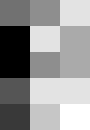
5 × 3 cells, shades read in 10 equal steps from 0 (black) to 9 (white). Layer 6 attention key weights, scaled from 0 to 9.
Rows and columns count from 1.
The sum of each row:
17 14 11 19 18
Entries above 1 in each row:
3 2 2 3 3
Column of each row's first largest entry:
3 2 3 2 3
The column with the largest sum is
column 3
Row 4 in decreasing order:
8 8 3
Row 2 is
0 8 6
